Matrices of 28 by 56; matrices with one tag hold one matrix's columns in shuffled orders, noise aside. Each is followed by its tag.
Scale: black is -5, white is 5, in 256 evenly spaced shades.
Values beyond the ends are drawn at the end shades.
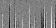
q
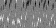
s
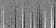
q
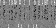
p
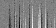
q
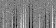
q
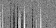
q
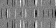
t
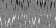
s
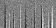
q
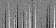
q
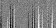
q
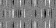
t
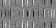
t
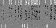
p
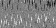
s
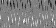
s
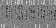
p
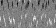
s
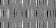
t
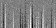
q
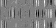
t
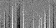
q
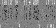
p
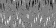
s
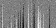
q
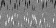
s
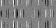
t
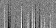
q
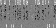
p
